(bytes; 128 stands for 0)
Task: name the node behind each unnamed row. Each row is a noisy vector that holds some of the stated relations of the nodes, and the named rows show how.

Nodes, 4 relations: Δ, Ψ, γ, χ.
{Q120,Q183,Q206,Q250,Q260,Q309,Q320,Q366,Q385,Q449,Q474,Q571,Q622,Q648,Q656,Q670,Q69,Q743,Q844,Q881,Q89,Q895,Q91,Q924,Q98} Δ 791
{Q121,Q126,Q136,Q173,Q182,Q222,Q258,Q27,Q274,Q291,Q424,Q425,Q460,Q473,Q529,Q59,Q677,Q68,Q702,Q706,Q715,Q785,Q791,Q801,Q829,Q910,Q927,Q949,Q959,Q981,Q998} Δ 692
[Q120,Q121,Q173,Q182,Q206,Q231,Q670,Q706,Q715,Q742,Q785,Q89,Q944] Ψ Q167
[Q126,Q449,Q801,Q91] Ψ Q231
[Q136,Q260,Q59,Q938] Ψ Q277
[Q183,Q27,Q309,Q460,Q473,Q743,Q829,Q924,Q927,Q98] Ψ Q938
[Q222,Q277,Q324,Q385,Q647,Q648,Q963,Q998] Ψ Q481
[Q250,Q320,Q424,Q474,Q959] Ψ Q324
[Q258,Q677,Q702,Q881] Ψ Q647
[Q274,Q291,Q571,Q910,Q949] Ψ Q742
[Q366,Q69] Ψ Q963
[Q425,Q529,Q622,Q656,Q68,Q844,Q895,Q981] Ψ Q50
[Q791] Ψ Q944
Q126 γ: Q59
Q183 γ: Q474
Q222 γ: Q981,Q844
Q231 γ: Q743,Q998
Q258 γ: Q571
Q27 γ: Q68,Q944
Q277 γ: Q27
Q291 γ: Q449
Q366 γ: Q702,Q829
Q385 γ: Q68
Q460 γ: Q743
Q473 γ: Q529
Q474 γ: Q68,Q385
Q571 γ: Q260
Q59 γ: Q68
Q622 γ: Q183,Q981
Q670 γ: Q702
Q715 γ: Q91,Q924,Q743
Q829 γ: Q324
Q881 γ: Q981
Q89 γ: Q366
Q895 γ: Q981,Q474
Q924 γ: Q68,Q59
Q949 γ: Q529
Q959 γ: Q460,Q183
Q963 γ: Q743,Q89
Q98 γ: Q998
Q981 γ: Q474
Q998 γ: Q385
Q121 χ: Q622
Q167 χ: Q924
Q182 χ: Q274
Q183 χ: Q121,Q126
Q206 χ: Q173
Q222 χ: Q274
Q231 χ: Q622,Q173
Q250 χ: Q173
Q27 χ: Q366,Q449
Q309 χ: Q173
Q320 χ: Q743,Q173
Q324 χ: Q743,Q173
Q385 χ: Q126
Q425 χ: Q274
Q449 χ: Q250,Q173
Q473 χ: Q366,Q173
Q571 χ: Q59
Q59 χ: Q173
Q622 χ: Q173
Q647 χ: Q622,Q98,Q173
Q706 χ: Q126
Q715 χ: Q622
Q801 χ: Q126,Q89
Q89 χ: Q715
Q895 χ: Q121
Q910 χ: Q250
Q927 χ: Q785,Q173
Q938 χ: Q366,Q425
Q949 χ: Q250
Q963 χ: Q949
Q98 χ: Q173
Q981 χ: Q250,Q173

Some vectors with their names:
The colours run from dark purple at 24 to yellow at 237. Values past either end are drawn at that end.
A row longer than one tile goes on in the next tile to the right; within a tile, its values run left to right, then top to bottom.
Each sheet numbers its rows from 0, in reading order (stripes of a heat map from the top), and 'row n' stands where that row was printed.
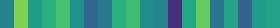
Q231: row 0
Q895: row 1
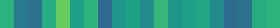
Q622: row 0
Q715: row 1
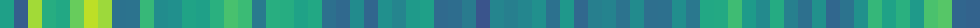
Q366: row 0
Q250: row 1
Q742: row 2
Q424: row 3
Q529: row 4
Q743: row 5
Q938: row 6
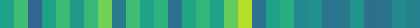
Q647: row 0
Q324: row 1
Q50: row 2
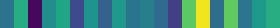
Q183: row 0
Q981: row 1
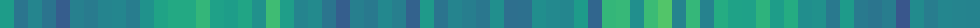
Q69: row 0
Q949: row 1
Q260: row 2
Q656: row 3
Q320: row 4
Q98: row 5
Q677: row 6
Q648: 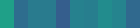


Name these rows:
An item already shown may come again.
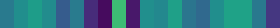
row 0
Q460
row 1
Q829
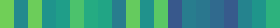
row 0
Q173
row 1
Q706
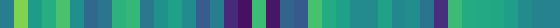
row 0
Q231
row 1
Q460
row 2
Q182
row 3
Q425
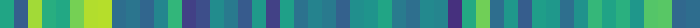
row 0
Q366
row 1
Q924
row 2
Q702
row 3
Q895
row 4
Q938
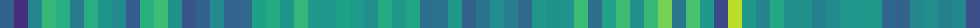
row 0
Q222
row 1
Q126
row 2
Q89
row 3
Q68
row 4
Q647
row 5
Q274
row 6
Q277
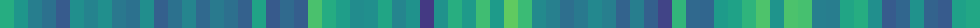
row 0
Q481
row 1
Q959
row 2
Q182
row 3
Q27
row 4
Q998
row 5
Q473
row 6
Q126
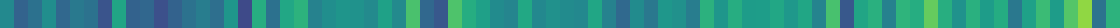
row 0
Q959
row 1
Q474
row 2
Q121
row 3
Q182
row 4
Q670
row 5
Q785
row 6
Q59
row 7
Q324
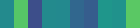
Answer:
Q801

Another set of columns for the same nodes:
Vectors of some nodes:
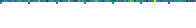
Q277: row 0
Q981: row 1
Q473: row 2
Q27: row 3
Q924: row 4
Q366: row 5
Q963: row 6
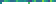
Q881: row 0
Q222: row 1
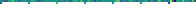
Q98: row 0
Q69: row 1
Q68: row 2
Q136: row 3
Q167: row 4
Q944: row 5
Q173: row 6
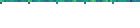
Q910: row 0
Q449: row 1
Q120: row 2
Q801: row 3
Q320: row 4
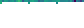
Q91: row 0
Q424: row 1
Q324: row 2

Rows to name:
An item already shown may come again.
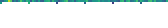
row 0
Q385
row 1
Q68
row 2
Q895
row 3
Q785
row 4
Q622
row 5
Q89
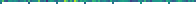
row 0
Q250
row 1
Q981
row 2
Q126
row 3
Q89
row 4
Q963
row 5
Q829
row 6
Q59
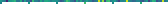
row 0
Q743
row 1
Q460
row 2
Q59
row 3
Q274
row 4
Q366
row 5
Q938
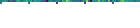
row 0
Q50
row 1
Q647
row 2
Q231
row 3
Q173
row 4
Q715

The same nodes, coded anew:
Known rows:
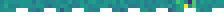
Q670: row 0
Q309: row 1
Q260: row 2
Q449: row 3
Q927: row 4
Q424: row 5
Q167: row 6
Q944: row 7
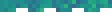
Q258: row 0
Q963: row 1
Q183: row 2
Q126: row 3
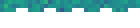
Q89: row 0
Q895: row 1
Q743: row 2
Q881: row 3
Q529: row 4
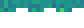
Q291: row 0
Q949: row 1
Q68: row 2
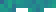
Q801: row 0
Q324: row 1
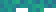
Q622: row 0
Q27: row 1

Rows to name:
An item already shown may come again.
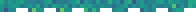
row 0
Q743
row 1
Q385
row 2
Q385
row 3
Q425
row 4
Q981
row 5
Q98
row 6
Q366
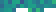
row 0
Q981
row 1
Q425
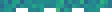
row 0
Q981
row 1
Q473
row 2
Q274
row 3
Q231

